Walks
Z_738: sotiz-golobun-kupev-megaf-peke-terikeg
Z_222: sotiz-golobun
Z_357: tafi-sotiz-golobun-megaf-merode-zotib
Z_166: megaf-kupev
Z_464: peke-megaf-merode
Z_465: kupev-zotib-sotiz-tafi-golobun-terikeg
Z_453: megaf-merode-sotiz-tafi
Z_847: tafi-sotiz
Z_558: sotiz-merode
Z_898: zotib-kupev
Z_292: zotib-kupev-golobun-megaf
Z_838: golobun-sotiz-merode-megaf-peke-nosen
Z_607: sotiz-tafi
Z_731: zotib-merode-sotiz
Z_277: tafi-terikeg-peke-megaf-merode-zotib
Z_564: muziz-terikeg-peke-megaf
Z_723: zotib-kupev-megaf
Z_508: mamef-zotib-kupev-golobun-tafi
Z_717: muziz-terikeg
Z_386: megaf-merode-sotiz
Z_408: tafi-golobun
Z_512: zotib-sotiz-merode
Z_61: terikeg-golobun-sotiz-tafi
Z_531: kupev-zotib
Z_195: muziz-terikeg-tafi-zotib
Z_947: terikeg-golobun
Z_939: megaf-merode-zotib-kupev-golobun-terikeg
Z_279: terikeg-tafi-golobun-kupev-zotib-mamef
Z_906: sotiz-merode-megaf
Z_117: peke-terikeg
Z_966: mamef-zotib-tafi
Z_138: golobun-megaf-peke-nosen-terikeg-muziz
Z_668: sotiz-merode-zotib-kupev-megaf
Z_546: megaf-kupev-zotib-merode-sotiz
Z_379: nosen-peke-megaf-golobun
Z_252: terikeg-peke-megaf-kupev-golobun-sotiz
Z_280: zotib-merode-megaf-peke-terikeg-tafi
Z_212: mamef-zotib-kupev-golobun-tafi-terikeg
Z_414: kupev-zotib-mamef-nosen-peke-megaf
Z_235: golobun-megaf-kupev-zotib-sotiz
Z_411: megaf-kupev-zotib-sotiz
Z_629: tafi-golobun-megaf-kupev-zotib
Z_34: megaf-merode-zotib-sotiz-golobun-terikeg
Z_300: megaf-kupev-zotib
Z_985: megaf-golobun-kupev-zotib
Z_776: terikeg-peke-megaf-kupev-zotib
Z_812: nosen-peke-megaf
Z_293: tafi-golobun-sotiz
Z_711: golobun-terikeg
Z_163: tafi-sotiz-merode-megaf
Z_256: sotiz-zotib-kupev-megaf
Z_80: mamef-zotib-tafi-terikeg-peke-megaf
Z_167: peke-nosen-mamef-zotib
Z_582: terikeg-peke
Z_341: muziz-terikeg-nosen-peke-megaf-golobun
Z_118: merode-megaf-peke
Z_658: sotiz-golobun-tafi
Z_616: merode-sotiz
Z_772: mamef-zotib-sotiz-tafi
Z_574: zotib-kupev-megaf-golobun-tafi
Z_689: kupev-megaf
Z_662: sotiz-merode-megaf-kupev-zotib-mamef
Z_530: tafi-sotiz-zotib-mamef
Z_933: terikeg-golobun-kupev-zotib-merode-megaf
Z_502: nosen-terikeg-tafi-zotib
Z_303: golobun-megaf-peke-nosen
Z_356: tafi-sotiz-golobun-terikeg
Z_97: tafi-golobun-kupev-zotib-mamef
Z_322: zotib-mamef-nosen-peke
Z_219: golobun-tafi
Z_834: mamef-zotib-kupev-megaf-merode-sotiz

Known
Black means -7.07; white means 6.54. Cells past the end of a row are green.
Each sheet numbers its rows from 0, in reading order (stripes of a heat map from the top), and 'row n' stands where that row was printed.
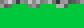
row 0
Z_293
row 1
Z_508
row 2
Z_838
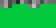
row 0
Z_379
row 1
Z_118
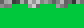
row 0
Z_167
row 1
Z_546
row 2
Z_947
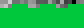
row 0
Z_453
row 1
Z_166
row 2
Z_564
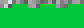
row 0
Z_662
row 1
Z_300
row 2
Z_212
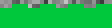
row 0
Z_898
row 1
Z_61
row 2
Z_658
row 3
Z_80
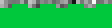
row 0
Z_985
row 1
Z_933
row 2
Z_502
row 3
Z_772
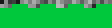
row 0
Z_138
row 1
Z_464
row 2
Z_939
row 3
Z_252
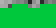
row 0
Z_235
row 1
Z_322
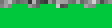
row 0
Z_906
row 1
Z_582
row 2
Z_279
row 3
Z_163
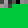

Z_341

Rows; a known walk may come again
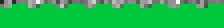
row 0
Z_322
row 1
Z_357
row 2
Z_118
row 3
Z_607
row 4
Z_411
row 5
Z_97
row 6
Z_512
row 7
Z_738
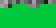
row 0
Z_252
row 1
Z_812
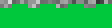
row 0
Z_966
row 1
Z_386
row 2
Z_356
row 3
Z_167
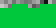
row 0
Z_34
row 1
Z_502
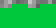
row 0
Z_906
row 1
Z_985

